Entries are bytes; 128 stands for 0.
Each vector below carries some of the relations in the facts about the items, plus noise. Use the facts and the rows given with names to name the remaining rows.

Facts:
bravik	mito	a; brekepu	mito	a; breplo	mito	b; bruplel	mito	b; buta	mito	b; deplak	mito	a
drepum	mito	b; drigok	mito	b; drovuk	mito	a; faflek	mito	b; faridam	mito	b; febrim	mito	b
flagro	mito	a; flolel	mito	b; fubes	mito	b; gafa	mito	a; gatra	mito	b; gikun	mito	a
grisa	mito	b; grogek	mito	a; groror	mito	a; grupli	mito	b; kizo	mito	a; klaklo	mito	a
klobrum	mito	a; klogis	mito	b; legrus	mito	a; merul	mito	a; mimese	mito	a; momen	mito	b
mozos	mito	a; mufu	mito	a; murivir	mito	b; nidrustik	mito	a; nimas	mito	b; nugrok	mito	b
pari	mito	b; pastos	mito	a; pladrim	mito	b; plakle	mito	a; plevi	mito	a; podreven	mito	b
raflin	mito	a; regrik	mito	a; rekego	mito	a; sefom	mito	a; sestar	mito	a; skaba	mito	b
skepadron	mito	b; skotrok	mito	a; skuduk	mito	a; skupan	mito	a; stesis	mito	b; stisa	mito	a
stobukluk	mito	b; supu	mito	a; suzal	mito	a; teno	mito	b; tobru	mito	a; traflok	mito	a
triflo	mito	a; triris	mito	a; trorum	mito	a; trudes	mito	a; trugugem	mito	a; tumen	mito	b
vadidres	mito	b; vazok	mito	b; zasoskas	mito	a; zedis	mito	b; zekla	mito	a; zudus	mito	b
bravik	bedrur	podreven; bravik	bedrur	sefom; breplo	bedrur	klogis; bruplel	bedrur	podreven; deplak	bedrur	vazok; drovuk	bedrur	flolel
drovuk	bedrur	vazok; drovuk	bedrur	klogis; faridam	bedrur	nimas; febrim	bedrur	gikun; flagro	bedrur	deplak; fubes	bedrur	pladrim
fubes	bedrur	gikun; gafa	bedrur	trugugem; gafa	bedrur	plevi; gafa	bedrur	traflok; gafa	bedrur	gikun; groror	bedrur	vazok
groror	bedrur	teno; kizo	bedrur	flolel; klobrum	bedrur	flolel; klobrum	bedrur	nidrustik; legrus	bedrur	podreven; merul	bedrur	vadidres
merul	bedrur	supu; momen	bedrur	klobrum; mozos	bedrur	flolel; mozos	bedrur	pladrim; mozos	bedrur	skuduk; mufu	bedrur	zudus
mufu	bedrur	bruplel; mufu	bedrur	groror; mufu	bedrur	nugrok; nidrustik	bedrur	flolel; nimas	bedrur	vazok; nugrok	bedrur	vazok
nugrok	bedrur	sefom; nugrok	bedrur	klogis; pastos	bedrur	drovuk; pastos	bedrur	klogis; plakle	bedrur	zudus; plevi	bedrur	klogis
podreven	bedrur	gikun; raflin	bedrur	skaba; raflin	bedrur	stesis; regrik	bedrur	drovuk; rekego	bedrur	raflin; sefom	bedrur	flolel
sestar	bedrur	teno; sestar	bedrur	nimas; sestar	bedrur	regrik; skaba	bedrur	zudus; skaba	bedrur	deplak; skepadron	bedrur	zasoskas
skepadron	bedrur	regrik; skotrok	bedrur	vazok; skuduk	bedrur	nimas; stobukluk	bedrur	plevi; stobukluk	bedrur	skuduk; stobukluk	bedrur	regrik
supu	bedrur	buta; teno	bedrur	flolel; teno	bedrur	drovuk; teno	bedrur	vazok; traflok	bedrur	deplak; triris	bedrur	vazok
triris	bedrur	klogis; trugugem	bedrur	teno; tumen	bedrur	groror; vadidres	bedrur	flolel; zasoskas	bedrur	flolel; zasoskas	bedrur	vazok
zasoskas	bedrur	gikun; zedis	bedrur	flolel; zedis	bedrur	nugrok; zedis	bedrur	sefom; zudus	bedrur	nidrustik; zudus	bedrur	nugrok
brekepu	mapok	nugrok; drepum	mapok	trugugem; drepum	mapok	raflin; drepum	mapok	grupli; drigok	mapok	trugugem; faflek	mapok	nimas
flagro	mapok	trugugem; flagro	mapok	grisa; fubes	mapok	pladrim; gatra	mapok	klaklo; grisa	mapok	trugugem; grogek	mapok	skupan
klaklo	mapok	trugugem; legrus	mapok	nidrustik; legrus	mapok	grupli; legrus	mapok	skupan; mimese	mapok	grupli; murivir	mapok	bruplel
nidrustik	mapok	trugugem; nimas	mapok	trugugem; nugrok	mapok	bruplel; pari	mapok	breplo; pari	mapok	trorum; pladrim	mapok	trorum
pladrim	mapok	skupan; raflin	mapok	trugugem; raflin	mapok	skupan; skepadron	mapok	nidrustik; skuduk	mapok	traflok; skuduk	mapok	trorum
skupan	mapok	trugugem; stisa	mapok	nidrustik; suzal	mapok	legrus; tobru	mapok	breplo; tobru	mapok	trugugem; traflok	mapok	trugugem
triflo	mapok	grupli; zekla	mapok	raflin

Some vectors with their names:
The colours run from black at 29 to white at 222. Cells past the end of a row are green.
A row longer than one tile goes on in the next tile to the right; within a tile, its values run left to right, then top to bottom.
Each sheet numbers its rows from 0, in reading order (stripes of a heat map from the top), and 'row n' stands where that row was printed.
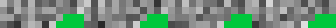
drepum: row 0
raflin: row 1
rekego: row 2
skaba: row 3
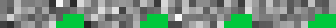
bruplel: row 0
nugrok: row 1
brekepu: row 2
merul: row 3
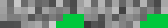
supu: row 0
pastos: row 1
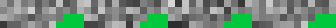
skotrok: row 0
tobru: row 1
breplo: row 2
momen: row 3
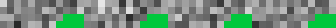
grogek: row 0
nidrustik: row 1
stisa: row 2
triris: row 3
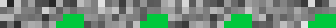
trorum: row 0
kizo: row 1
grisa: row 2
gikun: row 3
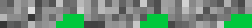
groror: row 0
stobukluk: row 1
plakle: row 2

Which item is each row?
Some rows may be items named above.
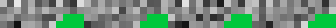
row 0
grupli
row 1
triris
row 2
trugugem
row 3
raflin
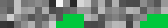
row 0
bruplel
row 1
tobru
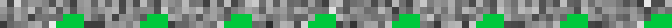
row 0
skaba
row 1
regrik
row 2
zasoskas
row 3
zekla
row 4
fubes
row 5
suzal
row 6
sestar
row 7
podreven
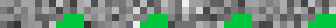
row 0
legrus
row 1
deplak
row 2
zudus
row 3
skepadron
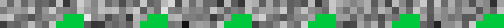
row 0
vazok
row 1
nimas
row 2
skupan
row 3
vazok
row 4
skepadron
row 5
raflin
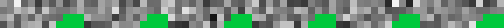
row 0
flolel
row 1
groror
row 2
skuduk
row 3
pari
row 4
bruplel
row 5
gikun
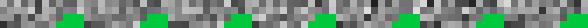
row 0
drovuk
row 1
bravik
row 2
faridam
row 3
vazok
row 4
teno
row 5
trorum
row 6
plevi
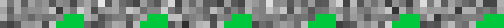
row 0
flagro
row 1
faflek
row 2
pladrim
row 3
zedis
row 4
traflok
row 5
klogis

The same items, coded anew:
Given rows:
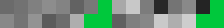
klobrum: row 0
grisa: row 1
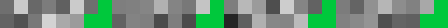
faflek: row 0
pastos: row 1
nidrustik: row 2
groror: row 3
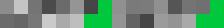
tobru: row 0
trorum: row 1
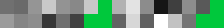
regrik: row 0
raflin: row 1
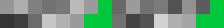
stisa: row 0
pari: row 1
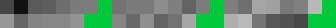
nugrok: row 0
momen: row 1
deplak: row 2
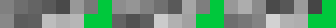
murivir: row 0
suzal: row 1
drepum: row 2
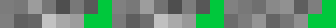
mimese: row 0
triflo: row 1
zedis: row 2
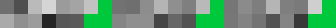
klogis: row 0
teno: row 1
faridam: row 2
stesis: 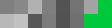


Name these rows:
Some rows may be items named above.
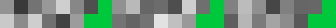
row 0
podreven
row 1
zekla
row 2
flagro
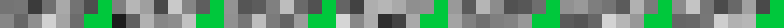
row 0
fubes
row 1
nidrustik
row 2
bravik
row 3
flolel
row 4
grupli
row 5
suzal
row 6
tobru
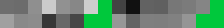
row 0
regrik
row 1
nugrok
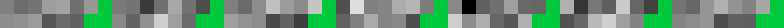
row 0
zasoskas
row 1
fubes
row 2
plevi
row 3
nimas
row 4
bruplel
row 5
legrus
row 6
groror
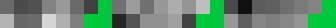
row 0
pladrim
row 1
skepadron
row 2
nugrok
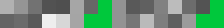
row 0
grogek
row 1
bravik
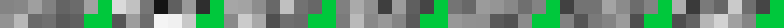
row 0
skaba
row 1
skupan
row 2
trugugem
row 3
traflok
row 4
zudus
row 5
skuduk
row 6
legrus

